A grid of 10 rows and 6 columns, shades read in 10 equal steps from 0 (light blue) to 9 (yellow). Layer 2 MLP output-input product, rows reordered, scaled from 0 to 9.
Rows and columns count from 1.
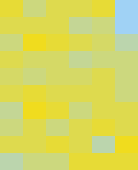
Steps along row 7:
up down down up same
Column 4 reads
7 4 7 4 6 7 5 7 7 8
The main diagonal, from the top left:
8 7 8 4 7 5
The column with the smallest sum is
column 6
